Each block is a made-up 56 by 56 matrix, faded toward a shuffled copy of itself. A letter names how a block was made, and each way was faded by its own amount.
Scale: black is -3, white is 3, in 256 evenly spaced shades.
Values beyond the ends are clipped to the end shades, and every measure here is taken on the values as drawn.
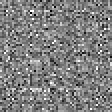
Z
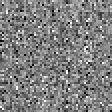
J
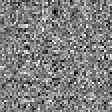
Z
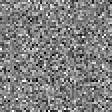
Z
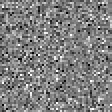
J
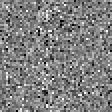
J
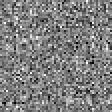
Z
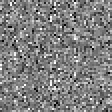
J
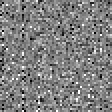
J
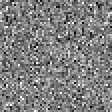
J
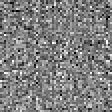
Z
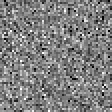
J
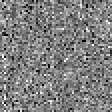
J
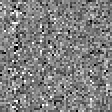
J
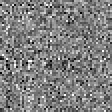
Z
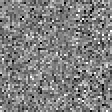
J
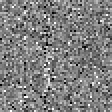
J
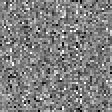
J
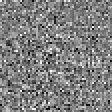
Z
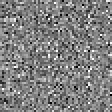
Z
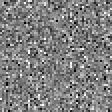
J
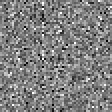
J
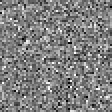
J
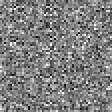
Z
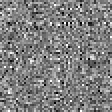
Z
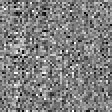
Z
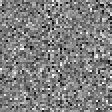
J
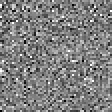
Z
